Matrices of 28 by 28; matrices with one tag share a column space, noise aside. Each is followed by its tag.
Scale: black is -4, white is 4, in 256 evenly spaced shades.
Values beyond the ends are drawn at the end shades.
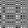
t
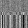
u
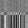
u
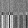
u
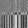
u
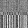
u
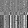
u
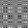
t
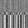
u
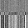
u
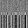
u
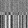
u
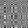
t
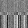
u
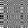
t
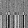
u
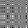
t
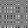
t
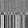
u
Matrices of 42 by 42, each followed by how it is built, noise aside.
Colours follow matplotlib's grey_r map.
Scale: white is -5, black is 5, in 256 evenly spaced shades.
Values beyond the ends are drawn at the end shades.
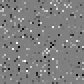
sparse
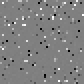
sparse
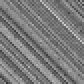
Toeplitz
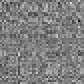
low rank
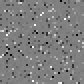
sparse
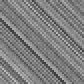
Toeplitz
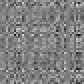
low rank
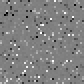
sparse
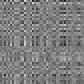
low rank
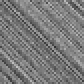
Toeplitz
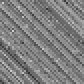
Toeplitz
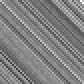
Toeplitz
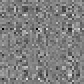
low rank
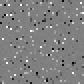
sparse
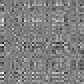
low rank
